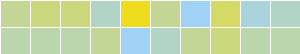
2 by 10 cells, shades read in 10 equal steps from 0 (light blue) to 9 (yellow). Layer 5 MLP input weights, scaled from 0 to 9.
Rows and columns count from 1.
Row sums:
38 30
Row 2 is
3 3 3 4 0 2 4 5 3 3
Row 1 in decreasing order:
9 6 5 5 4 4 2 2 1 0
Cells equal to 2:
3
